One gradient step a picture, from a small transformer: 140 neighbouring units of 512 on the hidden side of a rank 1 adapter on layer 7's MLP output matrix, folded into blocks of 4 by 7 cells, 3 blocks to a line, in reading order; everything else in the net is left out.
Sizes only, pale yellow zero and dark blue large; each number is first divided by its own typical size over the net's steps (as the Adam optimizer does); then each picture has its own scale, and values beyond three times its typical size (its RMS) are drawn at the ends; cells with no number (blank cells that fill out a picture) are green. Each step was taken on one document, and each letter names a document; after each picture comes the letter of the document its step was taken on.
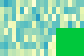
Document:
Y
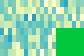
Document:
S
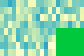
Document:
Y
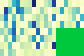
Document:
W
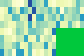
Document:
Y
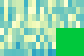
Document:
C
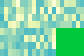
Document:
C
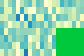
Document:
S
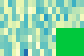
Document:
S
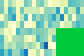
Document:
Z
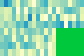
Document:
Y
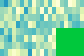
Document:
Z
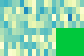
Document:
C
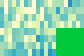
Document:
W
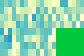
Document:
S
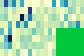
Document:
S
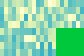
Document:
W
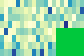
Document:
W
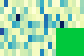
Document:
C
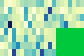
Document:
W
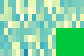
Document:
S
